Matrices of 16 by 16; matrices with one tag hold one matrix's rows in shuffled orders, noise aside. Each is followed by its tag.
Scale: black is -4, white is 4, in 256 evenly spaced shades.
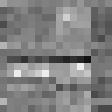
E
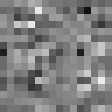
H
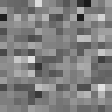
H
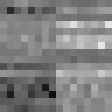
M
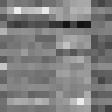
E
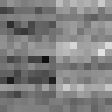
M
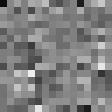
H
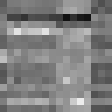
E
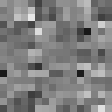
H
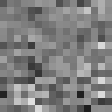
H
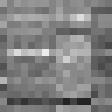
E
